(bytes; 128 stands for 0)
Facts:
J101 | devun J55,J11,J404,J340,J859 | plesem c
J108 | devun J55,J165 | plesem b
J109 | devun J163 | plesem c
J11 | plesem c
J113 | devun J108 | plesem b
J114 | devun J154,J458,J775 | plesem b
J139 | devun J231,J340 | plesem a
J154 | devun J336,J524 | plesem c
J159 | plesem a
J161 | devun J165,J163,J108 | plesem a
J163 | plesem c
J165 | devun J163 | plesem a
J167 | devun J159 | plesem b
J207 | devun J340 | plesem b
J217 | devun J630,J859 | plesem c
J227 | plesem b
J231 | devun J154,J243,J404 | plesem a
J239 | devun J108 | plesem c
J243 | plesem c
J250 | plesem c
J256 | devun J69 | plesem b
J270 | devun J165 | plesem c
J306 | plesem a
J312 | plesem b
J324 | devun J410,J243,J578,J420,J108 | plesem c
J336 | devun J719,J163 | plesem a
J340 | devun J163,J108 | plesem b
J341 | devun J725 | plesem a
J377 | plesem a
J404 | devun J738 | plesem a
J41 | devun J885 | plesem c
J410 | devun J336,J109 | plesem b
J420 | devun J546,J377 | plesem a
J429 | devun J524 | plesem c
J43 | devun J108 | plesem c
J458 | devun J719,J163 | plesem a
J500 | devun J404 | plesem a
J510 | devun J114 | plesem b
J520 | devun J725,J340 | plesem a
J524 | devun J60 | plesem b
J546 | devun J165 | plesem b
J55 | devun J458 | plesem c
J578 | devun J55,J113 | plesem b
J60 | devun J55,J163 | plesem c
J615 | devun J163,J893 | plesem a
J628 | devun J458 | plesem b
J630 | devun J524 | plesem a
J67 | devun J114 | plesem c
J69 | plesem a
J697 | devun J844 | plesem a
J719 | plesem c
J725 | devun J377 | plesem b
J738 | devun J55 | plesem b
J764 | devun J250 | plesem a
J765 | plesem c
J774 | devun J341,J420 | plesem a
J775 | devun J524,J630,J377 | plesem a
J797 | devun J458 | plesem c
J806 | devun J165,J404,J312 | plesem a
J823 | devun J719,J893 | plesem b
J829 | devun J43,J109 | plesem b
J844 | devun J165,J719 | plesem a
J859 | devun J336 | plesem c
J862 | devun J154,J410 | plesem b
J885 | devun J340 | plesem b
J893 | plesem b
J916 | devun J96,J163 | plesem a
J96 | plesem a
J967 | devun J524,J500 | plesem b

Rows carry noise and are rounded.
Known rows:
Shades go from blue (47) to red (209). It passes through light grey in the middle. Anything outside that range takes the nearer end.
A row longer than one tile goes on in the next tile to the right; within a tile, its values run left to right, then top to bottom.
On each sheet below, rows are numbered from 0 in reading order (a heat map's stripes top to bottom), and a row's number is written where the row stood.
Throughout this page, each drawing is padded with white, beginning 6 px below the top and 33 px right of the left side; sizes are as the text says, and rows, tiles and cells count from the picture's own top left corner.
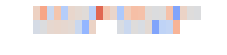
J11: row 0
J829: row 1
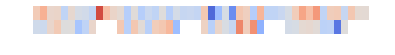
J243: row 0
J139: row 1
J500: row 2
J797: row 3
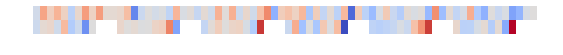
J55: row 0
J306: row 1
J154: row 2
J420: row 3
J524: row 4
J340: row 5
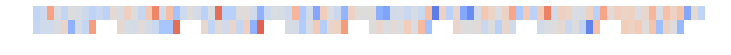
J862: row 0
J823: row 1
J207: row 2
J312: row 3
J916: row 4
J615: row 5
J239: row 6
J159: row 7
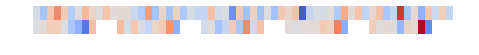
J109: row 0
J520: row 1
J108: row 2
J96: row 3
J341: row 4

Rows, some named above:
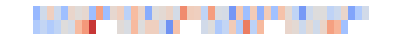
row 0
J524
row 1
J101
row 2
J108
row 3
J161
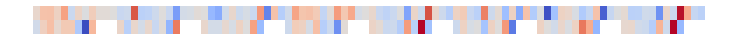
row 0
J41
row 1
J207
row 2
J916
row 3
J55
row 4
J775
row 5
J774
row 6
J165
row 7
J775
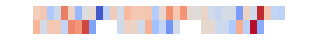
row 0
J844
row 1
J55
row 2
J775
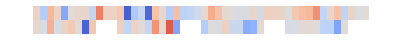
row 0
J101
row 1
J500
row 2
J324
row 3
J797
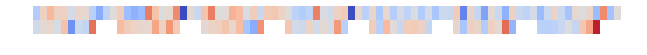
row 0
J410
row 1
J336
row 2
J719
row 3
J458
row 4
J139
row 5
J231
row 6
J524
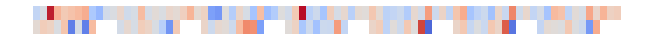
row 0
J167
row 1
J163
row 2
J806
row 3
J725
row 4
J377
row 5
J377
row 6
J60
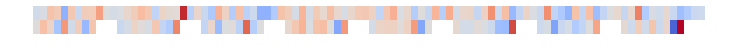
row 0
J738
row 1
J429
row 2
J546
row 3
J859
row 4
J270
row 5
J823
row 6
J113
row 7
J885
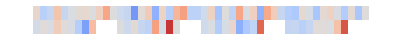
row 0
J163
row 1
J630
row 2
J893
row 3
J967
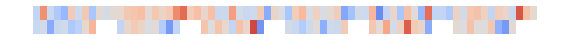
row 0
J113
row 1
J67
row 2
J697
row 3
J628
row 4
J404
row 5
J217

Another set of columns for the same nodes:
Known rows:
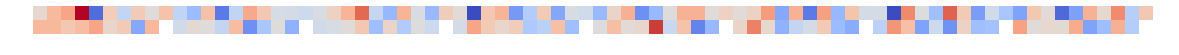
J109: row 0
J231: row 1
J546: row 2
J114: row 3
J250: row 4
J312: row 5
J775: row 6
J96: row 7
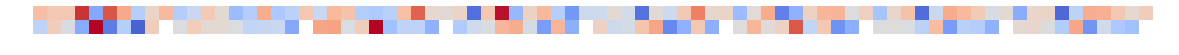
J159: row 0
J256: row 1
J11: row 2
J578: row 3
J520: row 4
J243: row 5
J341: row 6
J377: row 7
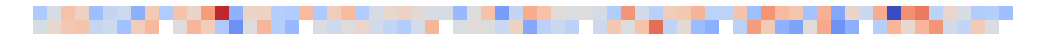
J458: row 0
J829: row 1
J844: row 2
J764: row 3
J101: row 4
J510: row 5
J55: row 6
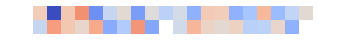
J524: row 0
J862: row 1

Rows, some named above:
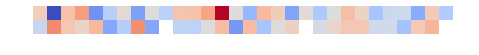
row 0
J524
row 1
J340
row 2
J458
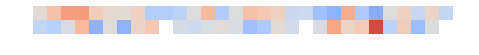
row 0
J161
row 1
J806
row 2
J859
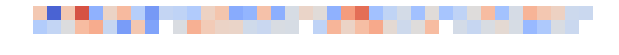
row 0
J578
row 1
J410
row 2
J60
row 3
J806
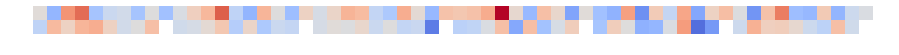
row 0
J60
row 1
J546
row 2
J885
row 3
J340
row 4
J725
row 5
J628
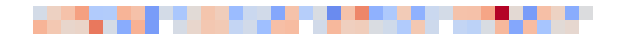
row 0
J207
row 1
J458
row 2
J628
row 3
J340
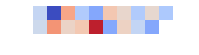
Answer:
J429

